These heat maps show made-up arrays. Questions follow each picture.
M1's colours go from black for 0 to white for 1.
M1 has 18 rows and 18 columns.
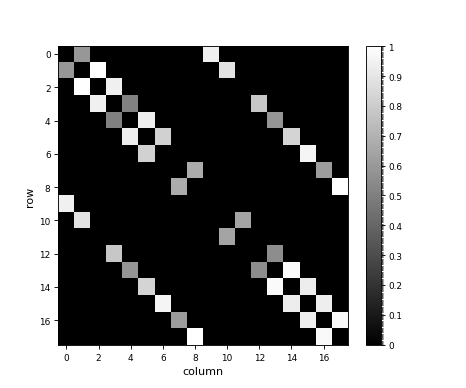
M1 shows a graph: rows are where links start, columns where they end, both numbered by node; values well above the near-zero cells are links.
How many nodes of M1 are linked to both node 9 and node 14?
0
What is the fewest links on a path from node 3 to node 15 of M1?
4
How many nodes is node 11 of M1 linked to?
1
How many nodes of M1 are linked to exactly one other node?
2
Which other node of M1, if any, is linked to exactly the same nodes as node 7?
node 17
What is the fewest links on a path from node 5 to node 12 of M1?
3
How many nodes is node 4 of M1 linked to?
3
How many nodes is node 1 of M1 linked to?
3
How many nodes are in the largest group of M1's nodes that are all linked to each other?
2
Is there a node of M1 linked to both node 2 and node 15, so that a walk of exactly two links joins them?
no
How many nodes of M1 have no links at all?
0
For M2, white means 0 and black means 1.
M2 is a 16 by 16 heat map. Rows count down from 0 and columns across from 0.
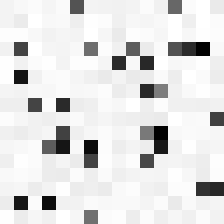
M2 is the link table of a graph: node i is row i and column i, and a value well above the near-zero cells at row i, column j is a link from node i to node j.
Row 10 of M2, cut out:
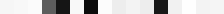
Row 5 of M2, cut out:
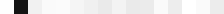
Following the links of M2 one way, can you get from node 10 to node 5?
no
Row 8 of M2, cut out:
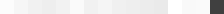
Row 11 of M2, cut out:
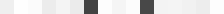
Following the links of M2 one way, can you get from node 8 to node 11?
yes
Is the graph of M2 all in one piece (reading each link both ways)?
yes
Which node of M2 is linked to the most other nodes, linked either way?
node 3
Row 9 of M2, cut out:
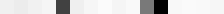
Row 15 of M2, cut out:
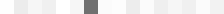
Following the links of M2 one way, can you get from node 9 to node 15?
yes
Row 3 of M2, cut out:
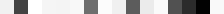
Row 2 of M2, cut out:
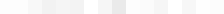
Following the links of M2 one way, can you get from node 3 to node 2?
no
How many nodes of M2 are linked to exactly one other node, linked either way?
1
